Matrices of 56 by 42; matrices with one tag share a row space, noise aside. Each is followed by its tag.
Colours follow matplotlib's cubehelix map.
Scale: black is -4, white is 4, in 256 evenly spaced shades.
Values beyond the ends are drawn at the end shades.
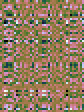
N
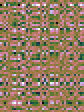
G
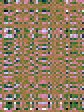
N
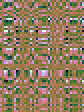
N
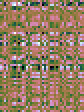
G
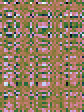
N
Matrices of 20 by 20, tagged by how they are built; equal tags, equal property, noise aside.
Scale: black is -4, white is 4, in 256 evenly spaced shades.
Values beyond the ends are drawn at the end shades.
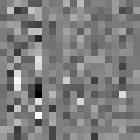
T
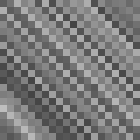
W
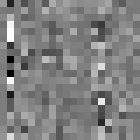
T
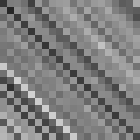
W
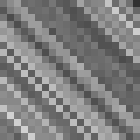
W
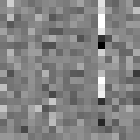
T
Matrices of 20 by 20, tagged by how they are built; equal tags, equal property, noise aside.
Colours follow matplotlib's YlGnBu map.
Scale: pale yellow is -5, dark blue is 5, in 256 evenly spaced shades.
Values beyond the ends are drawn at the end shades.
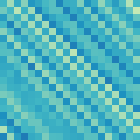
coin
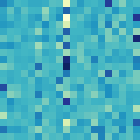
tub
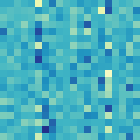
tub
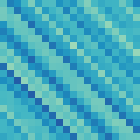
coin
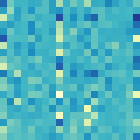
tub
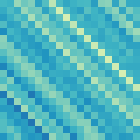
coin
